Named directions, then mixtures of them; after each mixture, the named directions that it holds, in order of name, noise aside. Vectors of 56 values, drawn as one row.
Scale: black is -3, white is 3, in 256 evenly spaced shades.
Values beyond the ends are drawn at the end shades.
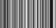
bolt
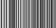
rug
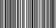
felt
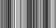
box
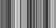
box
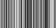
box, felt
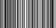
bolt, felt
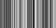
bolt, box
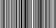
felt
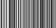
rug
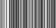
bolt, box, rug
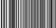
rug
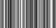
bolt, box, felt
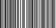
felt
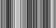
box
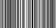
felt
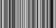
bolt, felt, rug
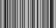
bolt, felt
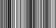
box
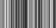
bolt, box, felt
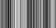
box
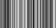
bolt, box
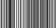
box, rug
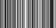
bolt, felt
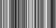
box, rug
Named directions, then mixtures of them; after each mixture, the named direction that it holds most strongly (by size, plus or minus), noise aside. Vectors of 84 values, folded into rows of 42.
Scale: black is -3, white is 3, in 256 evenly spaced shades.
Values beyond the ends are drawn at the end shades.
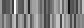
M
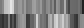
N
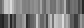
N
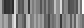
M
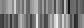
N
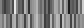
M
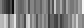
N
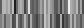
M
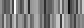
M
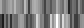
N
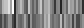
M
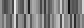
M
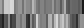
N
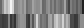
N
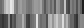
N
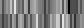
M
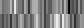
M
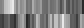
N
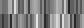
M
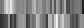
N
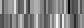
M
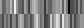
M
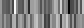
M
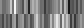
M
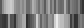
N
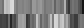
N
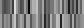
M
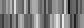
M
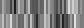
M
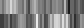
N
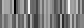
M
